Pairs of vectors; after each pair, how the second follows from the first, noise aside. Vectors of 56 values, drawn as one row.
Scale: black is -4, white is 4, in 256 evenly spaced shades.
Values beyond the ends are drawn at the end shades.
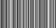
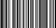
scaled up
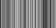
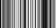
scaled up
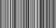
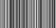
wrapped around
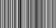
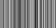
reversed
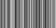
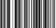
scaled up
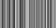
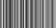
shuffled
